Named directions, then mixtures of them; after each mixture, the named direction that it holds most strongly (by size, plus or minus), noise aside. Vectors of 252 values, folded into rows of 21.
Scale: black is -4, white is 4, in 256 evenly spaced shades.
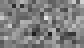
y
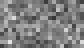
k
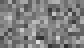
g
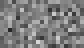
g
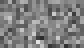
g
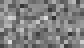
k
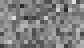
k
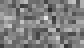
y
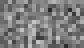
g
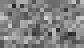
y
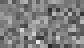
g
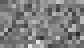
g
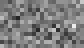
y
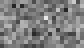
y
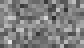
k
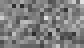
y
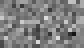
y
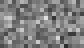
g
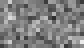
k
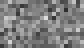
k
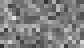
k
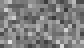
k
